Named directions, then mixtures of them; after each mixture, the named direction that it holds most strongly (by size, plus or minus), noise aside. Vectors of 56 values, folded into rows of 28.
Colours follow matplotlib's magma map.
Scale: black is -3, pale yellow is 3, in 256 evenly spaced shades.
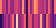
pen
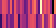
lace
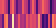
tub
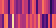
tub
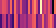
lace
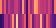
pen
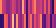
pen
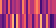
pen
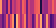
pen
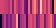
lace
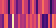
tub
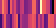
lace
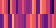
tub
